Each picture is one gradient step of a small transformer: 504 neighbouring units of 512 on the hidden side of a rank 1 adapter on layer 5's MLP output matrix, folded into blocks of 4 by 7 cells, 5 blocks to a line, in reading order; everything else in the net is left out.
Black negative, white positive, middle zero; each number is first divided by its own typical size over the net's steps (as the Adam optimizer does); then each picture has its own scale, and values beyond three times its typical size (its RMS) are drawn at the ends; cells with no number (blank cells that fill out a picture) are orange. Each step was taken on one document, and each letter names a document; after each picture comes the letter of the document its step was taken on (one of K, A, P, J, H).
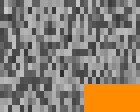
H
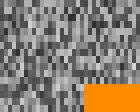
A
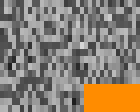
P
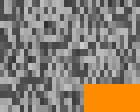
P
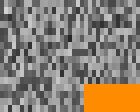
H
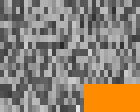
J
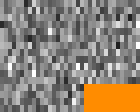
H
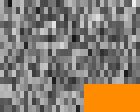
J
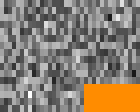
P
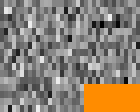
H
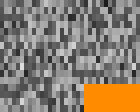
A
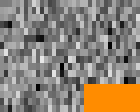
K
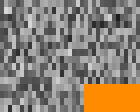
H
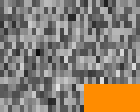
A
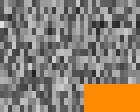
A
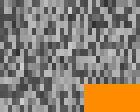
A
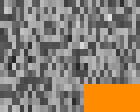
P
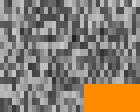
J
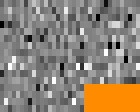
H
